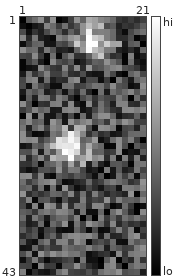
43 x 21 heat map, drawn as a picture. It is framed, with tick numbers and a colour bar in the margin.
The halves do not mirror each other. There is no overall slope. Overall the values sit about 30% of the way up the scale. Two bumps rise from the field. No row or column stands out.
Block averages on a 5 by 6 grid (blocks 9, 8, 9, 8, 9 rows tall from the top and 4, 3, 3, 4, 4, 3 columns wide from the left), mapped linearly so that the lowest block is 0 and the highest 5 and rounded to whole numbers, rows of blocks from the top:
0 0 1 4 1 0 | 1 0 1 0 1 1 | 1 3 5 2 1 1 | 1 1 1 0 1 1 | 0 0 2 0 1 1
